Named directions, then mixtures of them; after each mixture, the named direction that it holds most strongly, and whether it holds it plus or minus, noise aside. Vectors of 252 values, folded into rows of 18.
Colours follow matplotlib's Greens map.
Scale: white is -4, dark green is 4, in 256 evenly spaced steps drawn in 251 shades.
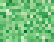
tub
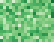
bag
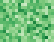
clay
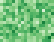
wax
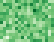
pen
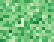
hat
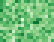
hat, plus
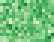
wax, plus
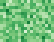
tub, minus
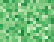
clay, minus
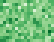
pen, minus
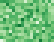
hat, minus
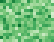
bag, minus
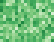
wax, minus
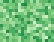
clay, minus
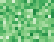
bag, plus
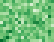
pen, minus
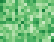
wax, minus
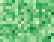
wax, plus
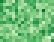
wax, minus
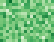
tub, plus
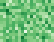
tub, minus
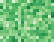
bag, plus
